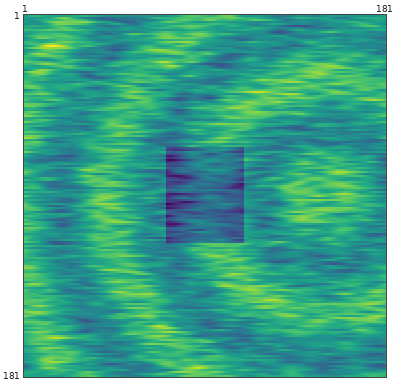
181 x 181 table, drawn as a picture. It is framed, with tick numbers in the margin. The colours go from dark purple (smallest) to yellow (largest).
Ninth with the lowest average: centre. Slope: none. Odd patch: lower, in the centre. Rings: centred on the middle right.
